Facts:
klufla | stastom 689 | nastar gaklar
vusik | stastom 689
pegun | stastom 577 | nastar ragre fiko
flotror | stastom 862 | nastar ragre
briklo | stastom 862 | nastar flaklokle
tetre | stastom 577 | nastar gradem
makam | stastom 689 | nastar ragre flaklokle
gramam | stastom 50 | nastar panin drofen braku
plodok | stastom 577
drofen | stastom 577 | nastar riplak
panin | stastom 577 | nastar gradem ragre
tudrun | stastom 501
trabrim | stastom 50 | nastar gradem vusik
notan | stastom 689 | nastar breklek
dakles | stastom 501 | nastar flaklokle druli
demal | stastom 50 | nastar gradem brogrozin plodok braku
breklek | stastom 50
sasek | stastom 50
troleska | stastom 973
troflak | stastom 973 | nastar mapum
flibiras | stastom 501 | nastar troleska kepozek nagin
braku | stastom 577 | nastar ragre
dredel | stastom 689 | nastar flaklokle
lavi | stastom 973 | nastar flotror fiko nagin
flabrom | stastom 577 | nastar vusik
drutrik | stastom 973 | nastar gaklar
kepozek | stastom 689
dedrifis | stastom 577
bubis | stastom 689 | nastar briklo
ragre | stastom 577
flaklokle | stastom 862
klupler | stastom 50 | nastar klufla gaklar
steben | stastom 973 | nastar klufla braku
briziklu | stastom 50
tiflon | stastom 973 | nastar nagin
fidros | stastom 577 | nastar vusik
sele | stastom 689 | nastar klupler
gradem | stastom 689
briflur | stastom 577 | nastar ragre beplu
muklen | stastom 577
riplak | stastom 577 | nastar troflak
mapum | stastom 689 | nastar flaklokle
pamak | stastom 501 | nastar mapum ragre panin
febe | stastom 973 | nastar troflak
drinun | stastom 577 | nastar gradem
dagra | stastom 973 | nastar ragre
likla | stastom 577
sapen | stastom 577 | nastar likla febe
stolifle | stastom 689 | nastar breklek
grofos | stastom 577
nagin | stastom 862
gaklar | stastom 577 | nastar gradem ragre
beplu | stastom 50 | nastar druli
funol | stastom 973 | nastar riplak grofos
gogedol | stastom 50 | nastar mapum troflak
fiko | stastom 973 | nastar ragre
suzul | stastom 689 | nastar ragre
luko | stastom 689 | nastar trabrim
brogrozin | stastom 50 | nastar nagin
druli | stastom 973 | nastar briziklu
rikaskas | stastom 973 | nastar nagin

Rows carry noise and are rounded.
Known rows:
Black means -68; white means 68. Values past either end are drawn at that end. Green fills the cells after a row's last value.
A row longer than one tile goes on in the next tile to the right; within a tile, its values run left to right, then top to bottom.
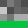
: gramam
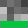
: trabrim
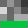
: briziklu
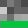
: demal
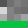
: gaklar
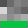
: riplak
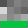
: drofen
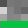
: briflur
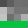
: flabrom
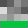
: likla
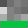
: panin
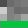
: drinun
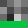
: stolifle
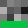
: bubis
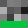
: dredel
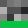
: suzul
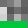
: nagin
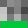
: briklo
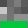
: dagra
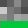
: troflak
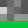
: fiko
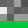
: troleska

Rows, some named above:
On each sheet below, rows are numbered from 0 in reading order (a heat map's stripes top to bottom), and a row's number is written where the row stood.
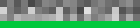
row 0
pamak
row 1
sapen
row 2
briklo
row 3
ragre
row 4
flotror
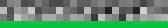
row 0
breklek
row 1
gramam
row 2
funol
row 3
mapum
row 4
makam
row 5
sapen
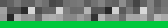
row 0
luko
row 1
brogrozin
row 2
pegun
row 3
klufla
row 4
beplu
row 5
tudrun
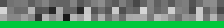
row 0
pegun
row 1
klufla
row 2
vusik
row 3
flotror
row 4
klupler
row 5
tudrun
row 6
druli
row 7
flaklokle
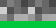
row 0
sasek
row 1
klupler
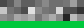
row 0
funol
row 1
plodok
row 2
kepozek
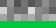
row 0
dakles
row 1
grofos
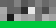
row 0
vusik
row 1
flibiras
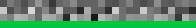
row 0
gogedol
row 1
briziklu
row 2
gradem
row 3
vusik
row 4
lavi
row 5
febe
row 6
sele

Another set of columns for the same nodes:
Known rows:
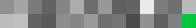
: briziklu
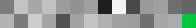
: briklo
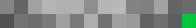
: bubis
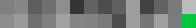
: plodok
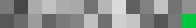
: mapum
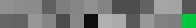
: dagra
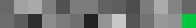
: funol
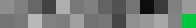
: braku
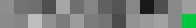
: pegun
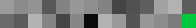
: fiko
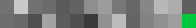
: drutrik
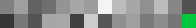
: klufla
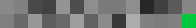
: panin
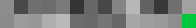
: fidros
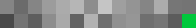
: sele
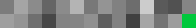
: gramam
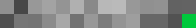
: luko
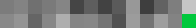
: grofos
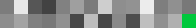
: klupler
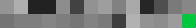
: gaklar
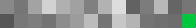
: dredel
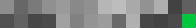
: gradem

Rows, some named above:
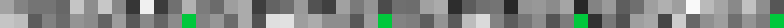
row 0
beplu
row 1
dakles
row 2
flibiras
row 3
klufla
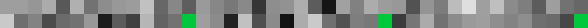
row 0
brogrozin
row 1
druli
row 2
suzul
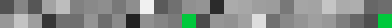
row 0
breklek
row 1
vusik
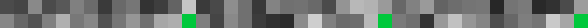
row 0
riplak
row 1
troflak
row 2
drofen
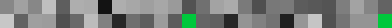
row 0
nagin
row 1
funol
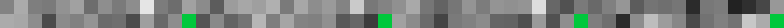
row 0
sasek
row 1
kepozek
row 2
demal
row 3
drofen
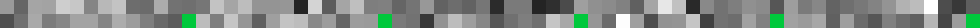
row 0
makam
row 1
flaklokle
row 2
drofen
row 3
flotror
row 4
trabrim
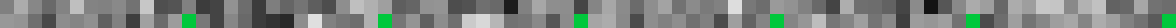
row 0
gramam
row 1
troflak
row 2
tudrun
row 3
sasek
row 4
ragre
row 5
makam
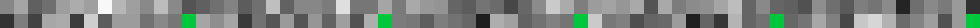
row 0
klufla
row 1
gogedol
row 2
troleska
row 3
brogrozin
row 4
pamak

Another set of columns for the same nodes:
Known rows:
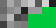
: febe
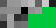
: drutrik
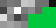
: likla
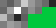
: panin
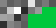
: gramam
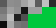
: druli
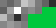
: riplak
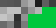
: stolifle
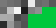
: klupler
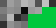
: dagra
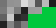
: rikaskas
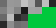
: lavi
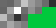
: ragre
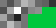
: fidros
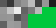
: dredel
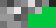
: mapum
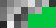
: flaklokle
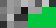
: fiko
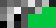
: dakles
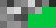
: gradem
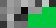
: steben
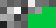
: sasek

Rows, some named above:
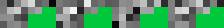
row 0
kepozek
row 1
klupler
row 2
druli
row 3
luko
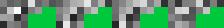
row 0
gramam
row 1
briklo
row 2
flotror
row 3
vusik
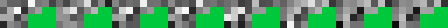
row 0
gogedol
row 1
mapum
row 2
brogrozin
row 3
trabrim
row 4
breklek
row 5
flaklokle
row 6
druli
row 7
druli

